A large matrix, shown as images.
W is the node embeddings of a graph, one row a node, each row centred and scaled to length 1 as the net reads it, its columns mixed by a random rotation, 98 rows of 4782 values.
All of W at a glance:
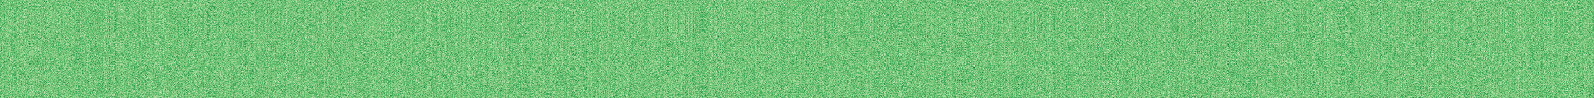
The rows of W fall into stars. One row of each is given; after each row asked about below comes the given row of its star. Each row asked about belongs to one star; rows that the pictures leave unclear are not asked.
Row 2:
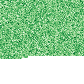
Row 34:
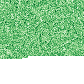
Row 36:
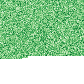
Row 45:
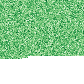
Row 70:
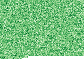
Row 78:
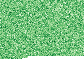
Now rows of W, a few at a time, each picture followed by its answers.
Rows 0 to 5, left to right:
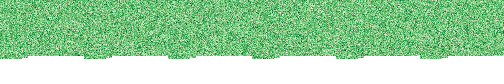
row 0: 34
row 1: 45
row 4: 45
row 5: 45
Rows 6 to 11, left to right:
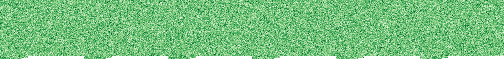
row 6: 70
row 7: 2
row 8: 2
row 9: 70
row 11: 36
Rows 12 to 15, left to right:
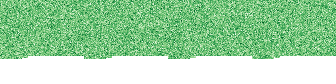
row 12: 34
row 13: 36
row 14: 78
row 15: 2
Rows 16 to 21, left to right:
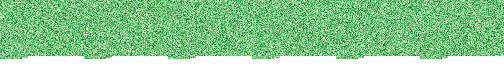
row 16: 78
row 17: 78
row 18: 45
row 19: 36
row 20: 34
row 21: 36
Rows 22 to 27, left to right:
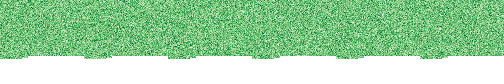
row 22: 78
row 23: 70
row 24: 34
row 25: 2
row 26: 78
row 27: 78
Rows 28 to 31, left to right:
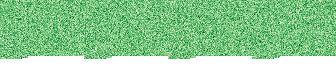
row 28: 45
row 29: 78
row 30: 78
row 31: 34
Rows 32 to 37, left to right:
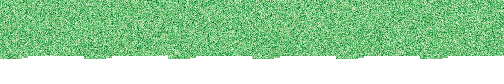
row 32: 2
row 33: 45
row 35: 36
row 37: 36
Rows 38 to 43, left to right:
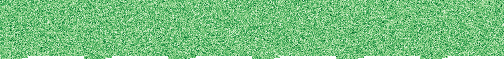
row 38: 70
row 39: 2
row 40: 34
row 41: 70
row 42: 45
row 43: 70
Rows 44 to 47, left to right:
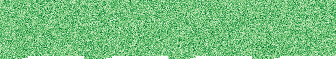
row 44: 70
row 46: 70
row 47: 45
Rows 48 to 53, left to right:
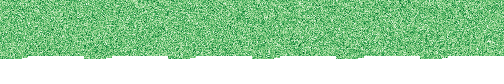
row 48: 78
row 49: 45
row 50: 70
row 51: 34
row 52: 45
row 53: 34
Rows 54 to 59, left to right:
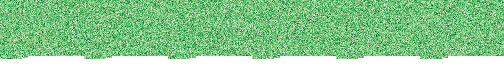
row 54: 2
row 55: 2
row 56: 70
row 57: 78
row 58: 34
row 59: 34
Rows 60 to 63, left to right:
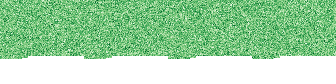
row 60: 36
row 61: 70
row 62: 34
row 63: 70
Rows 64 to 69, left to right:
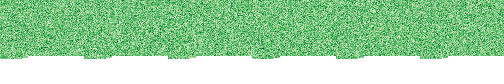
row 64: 70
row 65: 36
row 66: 78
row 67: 2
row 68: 2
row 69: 2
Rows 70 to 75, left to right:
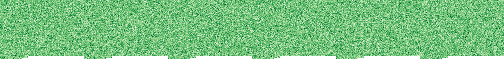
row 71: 45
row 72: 36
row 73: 70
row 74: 45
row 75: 36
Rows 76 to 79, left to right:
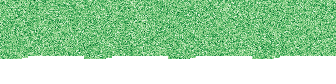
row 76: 2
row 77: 36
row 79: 2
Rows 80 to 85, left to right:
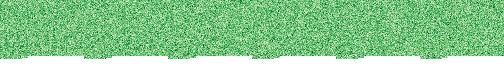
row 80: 45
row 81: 36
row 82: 45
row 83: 78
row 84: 36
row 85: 2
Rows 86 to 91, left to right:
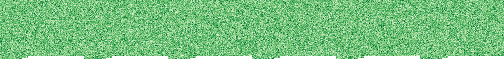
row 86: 78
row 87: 34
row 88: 36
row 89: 78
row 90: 45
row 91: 34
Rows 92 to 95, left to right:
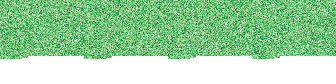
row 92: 2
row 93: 34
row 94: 45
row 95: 2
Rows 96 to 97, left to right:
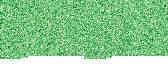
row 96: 34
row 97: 36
